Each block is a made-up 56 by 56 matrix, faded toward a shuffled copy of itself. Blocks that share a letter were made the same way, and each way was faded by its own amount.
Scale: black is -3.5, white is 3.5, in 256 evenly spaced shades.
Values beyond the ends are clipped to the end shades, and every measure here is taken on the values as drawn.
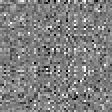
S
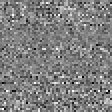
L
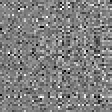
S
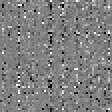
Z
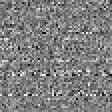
L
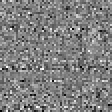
L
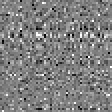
S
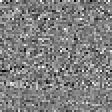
L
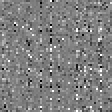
Z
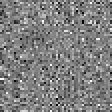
S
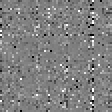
Z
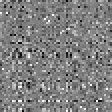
S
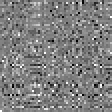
S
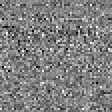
L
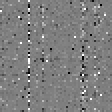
Z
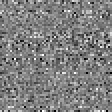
L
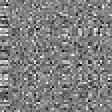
S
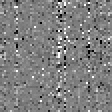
Z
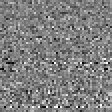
L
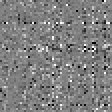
Z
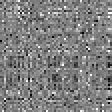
S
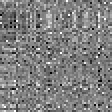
S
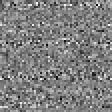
L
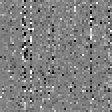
Z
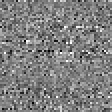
L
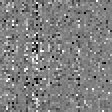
Z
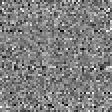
L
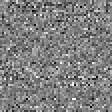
L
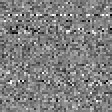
L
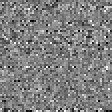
L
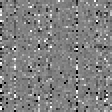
Z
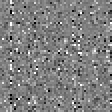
Z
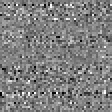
L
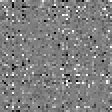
Z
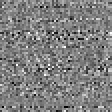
L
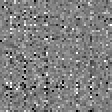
Z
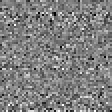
L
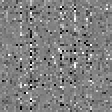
Z
